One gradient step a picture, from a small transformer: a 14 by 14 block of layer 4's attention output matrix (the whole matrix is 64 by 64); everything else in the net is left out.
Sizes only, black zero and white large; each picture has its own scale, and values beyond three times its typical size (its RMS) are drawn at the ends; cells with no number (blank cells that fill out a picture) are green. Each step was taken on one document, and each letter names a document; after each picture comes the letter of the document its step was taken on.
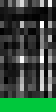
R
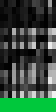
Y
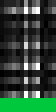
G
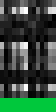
Y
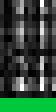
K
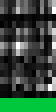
Y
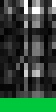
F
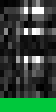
F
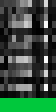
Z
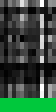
R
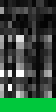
Z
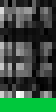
Z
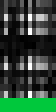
Z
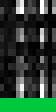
K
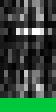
F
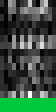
F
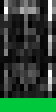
Y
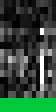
R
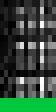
R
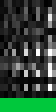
Y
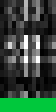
G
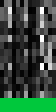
R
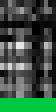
Z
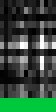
R
